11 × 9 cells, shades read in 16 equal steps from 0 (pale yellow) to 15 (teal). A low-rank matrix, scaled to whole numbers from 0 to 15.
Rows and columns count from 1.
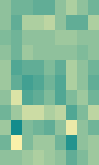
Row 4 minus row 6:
1 -1 -6 -4 -2 -4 2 1 -3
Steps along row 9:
up down up up down down up up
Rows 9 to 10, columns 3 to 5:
8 9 10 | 8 6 6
